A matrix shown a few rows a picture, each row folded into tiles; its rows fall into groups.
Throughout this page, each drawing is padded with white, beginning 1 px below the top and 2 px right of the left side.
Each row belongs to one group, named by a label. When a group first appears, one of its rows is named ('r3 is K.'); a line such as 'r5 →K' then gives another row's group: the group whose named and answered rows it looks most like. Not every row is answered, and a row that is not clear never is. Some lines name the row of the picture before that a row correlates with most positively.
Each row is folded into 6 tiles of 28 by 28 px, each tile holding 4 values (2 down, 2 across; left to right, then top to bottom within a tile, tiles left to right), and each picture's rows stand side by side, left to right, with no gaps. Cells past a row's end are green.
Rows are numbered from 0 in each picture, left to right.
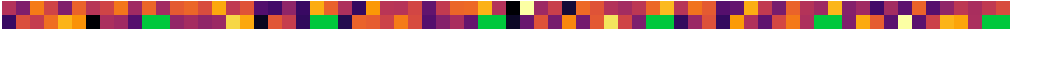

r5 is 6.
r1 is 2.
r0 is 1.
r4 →6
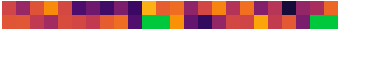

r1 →2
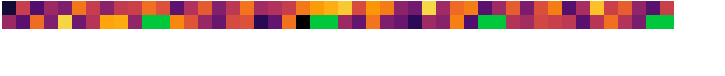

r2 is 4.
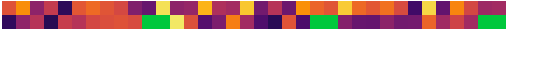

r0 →6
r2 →4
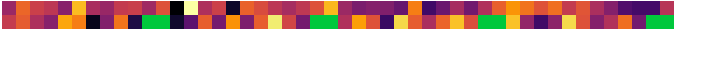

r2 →6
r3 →2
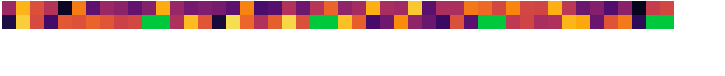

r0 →6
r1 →6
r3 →2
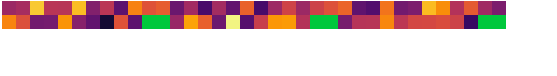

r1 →6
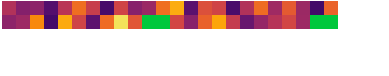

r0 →6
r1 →4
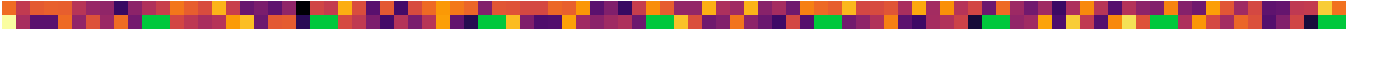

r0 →2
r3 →2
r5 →4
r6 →6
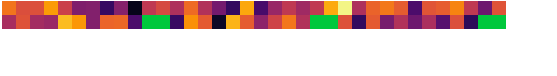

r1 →6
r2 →4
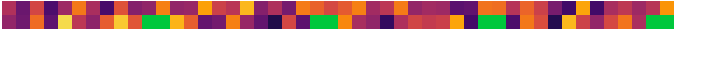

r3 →6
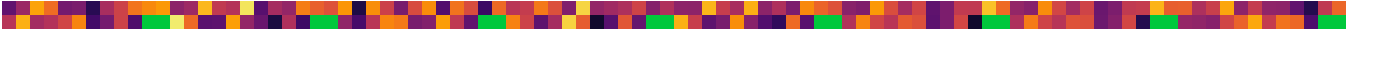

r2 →4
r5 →1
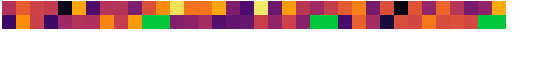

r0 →6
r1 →4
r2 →6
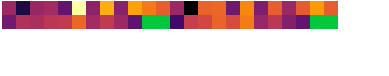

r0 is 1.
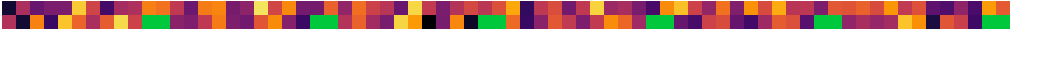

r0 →6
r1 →4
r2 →1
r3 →4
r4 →4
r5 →2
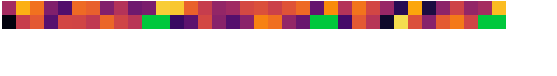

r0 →6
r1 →4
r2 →6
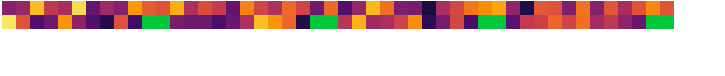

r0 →1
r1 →4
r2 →1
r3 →1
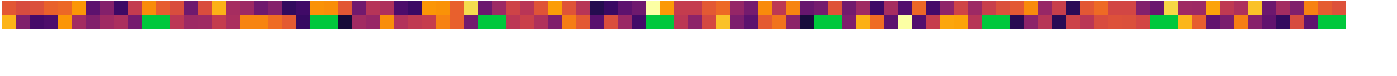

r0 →2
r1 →2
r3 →2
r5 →6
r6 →6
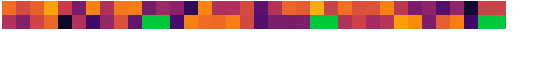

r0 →4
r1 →1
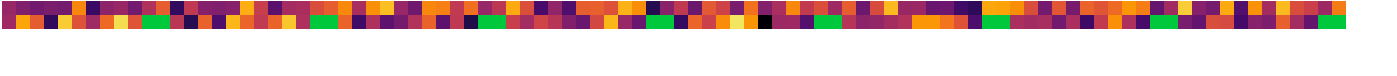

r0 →6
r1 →6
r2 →4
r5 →2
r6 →4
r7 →4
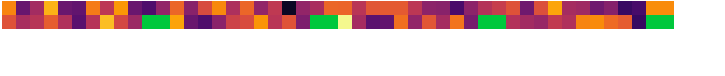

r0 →4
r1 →2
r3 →2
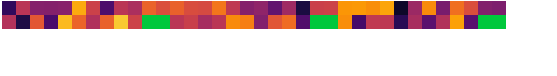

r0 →6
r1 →2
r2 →4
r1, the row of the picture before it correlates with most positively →3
